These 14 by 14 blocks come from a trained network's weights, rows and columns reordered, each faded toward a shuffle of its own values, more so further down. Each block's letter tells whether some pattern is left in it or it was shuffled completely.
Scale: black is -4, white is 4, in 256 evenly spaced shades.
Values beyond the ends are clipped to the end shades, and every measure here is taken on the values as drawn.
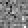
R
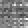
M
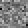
R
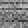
M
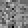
M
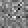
M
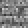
M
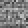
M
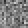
M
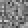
M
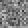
M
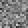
R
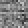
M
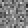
R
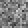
R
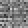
M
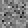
R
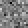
R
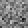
R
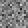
R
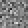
R
